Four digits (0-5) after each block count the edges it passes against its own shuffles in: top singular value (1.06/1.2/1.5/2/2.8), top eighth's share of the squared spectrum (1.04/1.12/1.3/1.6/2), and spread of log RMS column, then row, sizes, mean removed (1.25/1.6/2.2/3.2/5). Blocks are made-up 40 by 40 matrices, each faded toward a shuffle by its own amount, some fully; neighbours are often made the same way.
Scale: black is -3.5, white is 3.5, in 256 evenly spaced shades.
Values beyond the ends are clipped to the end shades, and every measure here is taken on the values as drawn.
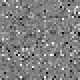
1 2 1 1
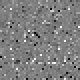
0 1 0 1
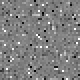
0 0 0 0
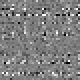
2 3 2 3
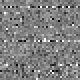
2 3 0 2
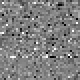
2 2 0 2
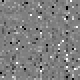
3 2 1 0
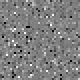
1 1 0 0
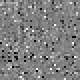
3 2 0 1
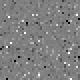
0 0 0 0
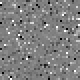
0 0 0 0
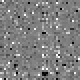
3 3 1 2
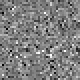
2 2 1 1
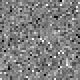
0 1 0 0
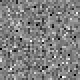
2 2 0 0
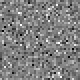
0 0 0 0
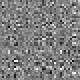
4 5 3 2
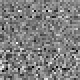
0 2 0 3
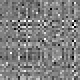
4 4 3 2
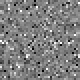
2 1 0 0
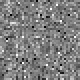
3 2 0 0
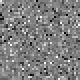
2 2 0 0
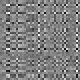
5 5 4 3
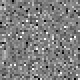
2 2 0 0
